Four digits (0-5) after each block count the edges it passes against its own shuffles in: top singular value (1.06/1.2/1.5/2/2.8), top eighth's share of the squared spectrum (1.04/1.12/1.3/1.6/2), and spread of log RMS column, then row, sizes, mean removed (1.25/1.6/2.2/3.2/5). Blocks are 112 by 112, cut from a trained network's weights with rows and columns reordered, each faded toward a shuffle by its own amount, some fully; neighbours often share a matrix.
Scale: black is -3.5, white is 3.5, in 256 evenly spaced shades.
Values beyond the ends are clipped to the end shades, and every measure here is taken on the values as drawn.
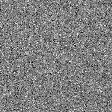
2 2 0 1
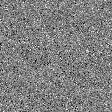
0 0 0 0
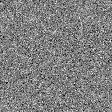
0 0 0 0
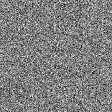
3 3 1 1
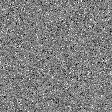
0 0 0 0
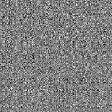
4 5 3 3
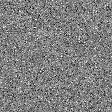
1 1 0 0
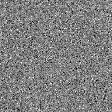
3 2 1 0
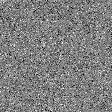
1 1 0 0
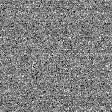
2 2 1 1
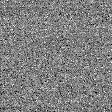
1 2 1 0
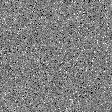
0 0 0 0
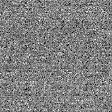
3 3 2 1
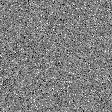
0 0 0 0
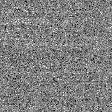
2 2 1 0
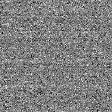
2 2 2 1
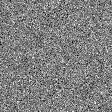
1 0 0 0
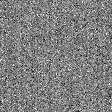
1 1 0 0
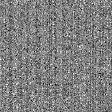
3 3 1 2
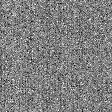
2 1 0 0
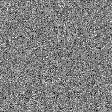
3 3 0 2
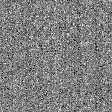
2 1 0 0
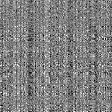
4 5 2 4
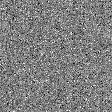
1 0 0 0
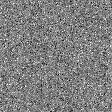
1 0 0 0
